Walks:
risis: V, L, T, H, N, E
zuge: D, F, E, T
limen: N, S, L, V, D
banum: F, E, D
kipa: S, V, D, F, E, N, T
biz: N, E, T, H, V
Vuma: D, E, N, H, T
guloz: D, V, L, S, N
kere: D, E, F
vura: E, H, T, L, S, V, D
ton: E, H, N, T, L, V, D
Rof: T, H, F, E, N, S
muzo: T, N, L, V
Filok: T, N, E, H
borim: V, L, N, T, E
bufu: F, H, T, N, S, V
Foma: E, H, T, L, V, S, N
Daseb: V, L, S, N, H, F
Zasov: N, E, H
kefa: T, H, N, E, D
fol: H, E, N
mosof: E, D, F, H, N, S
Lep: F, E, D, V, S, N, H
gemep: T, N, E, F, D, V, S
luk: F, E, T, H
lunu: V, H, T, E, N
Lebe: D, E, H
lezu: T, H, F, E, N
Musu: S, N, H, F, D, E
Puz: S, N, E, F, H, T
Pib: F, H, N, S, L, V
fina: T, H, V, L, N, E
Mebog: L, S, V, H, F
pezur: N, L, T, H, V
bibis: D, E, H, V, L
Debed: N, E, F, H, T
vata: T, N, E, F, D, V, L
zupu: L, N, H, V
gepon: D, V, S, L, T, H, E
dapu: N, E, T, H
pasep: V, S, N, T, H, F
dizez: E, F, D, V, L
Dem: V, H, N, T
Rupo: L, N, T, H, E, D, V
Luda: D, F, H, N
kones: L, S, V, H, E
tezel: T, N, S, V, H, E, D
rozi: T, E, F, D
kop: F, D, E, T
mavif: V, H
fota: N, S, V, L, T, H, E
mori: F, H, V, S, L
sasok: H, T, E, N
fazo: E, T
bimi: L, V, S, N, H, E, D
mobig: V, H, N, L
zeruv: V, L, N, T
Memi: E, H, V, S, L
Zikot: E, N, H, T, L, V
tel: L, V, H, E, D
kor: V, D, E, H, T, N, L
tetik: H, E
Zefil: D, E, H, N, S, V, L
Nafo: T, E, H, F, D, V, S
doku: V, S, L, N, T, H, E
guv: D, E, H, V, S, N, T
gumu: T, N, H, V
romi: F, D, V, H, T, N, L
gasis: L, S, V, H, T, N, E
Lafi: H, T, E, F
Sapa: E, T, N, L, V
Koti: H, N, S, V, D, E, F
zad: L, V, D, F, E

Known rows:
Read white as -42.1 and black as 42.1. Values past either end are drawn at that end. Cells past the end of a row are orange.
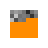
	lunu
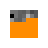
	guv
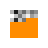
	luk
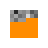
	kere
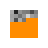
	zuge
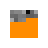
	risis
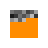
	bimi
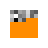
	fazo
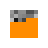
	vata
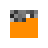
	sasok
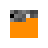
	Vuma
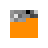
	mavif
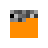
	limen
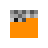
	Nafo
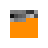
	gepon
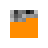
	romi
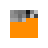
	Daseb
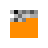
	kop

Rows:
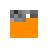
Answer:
tetik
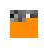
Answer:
fol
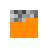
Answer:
Lep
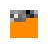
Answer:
Dem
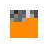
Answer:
mosof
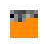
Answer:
Koti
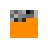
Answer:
muzo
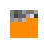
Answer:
kones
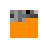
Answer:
mobig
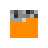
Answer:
zad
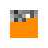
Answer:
Lafi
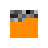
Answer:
zupu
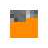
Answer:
Foma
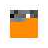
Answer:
Lebe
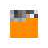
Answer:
Mebog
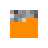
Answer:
dizez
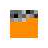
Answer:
tel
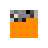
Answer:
gumu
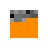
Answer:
kor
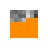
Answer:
Memi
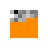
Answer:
banum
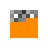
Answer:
kipa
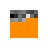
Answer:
bibis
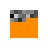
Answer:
Zasov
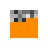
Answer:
lezu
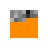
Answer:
borim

